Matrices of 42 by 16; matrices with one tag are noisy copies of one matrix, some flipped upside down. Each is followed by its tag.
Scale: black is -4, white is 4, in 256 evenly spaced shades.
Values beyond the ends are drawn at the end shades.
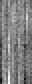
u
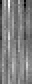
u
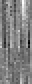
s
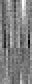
s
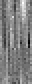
s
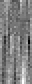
s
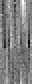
s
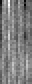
u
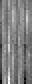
u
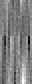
s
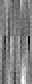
s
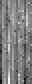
u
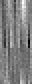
s
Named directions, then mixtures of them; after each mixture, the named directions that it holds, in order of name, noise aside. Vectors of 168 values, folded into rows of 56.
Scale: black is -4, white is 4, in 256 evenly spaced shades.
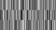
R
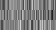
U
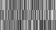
U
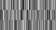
R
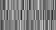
R, U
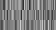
R, U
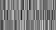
R, U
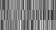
U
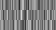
R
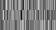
R, U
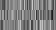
U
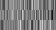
U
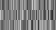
R, U
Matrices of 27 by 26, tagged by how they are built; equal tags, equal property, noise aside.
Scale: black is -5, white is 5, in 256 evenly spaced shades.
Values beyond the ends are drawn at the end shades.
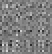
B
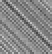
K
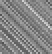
K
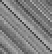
K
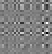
B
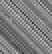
K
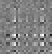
B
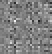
B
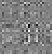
B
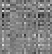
B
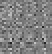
B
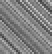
K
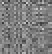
B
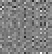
B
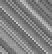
K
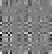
B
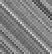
K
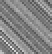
K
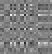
B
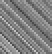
K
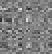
B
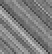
K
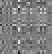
B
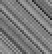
K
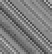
K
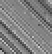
K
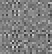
B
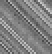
K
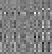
B
